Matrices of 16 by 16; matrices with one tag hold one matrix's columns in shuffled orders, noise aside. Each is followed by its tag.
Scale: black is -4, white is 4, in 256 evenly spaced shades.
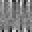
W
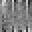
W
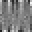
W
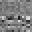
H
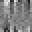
W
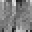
W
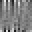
W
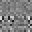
H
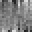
W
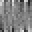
W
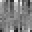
W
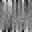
W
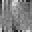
W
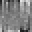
W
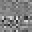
H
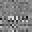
H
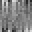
W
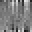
W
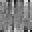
W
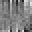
W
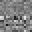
H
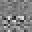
H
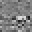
H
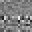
H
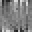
W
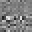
H
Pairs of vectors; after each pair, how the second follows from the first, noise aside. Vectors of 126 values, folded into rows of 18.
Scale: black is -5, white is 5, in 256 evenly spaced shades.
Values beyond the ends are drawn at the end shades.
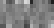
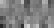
reversed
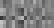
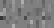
partly zeroed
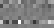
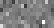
shuffled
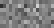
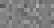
shrunk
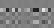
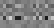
reversed
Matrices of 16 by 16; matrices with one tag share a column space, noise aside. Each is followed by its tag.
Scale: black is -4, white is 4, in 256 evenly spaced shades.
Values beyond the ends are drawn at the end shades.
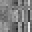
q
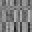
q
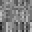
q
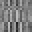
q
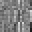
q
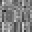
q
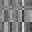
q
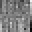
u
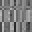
q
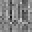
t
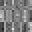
q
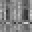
t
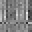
t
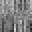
u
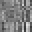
q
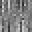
u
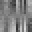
u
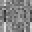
q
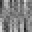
u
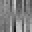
u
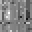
t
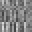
q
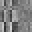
q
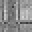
t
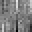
u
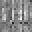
t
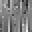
u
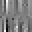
u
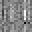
t
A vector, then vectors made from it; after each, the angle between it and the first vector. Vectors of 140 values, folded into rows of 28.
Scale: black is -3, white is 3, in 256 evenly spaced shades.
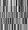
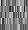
partly opposed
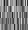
partly aligned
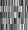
orthogonal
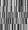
nearly parallel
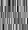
nearly opposite
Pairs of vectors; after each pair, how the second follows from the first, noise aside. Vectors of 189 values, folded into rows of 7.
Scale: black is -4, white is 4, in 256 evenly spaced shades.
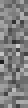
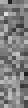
shuffled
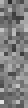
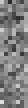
copied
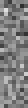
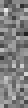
copied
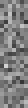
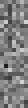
negated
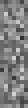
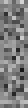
negated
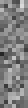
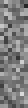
shuffled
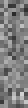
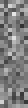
negated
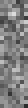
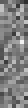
shuffled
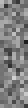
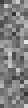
negated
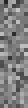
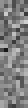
shuffled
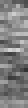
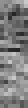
negated
